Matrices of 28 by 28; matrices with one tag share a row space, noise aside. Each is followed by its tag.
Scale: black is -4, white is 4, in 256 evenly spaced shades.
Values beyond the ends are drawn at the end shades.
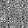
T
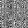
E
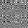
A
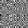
E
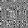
E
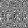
E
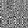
E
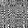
T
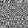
T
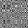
A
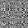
T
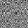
A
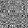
T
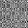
A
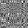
T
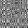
A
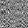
T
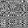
T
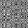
A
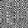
E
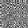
E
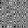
E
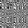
E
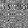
T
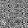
T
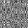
A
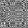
T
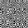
E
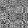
T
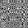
T
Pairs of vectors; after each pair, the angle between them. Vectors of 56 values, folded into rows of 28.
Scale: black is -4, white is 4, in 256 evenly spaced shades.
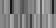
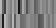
orthogonal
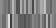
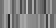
nearly opposite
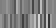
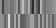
partly aligned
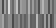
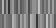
nearly opposite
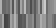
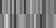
nearly opposite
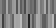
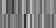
partly opposed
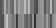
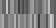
partly opposed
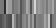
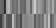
nearly parallel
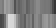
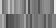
partly opposed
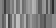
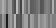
partly opposed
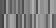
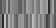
partly aligned
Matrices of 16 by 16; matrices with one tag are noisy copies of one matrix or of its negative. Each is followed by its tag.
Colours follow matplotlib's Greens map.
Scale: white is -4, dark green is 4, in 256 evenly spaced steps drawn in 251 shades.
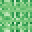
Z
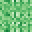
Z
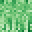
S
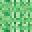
Z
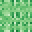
Z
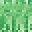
S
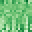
S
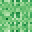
Z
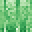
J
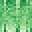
J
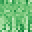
S
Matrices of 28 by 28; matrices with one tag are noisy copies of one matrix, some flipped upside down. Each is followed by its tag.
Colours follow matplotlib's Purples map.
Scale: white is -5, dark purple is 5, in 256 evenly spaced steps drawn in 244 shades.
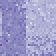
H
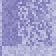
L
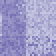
H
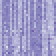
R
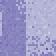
H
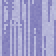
R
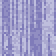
R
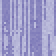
R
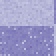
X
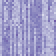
R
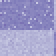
X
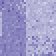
H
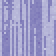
R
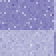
X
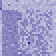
L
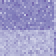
X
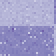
X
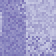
H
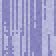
R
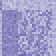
L
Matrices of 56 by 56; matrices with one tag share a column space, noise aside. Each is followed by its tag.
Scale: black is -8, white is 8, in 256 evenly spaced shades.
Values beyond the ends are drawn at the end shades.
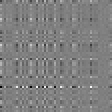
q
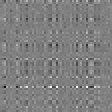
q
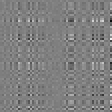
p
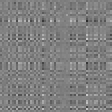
p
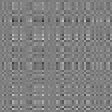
p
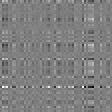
q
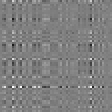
q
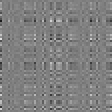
p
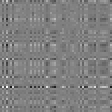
q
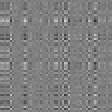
p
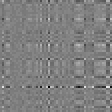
q
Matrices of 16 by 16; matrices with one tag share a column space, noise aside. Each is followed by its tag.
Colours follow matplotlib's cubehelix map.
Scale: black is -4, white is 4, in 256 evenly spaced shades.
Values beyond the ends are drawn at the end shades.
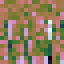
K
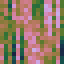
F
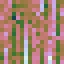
F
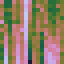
F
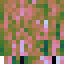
K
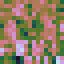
K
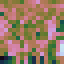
K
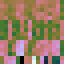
K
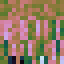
K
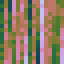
F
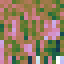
K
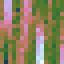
F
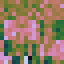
K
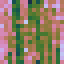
F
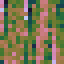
F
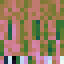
K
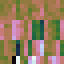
K
